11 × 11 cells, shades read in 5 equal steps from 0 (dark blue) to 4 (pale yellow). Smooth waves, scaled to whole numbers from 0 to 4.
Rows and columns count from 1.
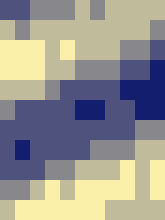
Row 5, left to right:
3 3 3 2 1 1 1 1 0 0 0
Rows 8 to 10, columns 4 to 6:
1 1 1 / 2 2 3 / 4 3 4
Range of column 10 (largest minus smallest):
3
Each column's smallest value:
1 0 1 1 1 0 0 1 0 0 0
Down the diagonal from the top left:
1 2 4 3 1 0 1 2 4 3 3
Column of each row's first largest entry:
6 1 1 1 1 1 10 10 9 4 2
